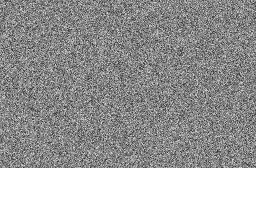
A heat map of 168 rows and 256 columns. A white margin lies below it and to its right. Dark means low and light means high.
No single row or column stands out from its neighbours. On average the colour sits 50% of the way up the scale. Fine speckle covers the field. Neither half mirrors the other. The histogram is bell-shaped. There is no seam. There is no overall slope.
